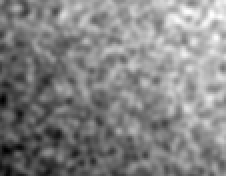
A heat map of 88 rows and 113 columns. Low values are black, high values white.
The texture is blotchy. The ninth with the highest average is the top right. Values rise toward the top right. No regular stripes run through it.
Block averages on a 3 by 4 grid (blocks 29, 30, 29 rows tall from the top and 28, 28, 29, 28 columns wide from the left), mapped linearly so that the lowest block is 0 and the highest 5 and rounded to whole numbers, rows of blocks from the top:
2 3 4 5
1 2 3 4
0 1 2 3
